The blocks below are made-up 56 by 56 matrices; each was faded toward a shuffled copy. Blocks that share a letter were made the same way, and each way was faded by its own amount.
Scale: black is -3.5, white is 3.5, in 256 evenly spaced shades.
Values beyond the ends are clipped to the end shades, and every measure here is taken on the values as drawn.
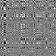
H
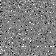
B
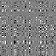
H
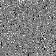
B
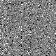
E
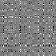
H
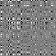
H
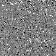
B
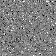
B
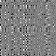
H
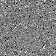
B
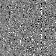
E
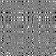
H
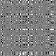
H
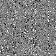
E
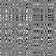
H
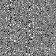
E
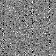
E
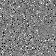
B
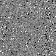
B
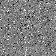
B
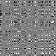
H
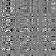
H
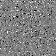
B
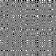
H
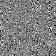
E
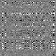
H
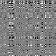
H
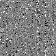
E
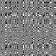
H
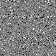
B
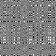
H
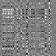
H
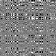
H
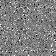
B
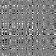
H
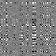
H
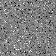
B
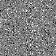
E
